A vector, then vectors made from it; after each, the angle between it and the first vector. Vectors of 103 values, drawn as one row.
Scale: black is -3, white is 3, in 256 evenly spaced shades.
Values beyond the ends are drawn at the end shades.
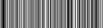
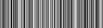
partly aligned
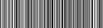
orthogonal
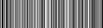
orthogonal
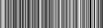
partly opposed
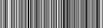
orthogonal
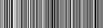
orthogonal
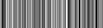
partly aligned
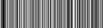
nearly parallel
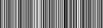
partly opposed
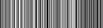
orthogonal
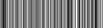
nearly parallel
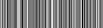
orthogonal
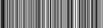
nearly parallel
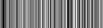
nearly parallel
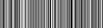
partly aligned
